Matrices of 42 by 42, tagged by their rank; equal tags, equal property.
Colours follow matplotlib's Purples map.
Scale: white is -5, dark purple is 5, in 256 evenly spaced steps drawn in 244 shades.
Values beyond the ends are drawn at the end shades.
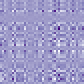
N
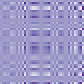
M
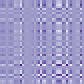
M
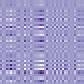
M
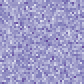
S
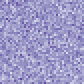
S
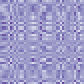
N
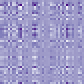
N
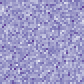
S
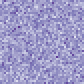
S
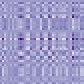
N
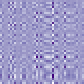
N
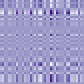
M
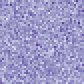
S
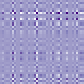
M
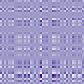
M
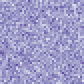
S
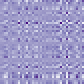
N
